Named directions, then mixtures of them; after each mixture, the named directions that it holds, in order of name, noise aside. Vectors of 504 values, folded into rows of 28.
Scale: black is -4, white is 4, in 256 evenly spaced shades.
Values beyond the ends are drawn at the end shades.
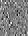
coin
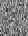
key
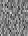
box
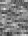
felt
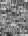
felt, key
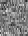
felt, key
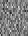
box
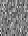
box, key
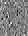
coin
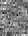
coin, felt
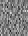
box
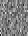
box, key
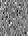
coin, key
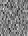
box, coin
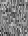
felt, key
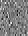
coin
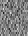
box, coin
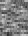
felt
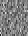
box, key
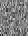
key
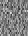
box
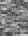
felt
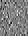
coin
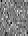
coin, felt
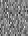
box, coin
